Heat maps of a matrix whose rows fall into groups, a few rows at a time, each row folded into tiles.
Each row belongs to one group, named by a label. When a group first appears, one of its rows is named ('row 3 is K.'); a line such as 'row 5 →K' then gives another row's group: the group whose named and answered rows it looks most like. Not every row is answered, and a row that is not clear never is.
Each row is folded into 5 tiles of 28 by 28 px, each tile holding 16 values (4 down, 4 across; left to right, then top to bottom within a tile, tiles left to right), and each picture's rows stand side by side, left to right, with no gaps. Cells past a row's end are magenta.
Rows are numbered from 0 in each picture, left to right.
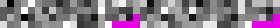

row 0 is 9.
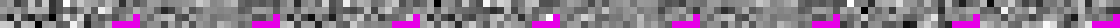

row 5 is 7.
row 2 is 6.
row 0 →6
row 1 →7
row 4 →7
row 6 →7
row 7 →9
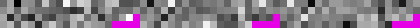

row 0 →6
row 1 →9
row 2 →7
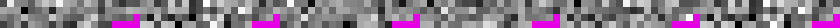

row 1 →6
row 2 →7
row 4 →6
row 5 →6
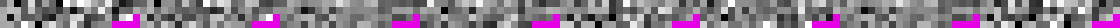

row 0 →6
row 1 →6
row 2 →7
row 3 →7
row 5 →9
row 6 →7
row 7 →6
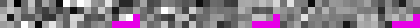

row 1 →9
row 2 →7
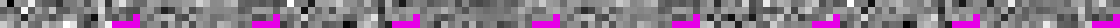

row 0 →9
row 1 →7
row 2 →7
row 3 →9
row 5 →6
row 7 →9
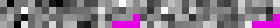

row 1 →9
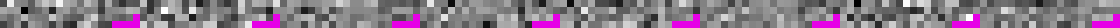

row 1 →9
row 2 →7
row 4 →9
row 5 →7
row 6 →6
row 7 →9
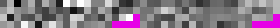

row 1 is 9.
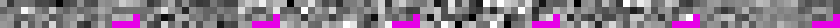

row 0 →9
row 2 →9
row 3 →6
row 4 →6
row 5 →7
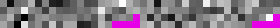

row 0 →9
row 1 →6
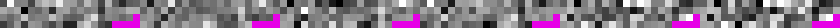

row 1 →9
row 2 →9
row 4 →6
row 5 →6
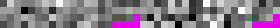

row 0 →7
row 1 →6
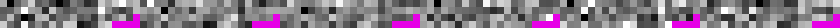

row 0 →9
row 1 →7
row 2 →7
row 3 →6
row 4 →9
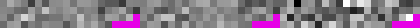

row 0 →7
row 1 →7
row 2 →6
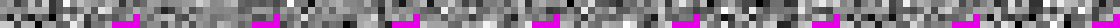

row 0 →6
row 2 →7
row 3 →9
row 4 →9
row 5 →9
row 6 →6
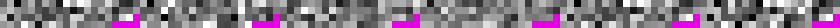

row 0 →6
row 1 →9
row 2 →9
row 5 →6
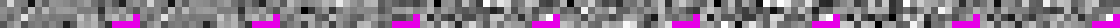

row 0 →7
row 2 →7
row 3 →6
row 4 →9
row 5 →6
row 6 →6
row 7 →6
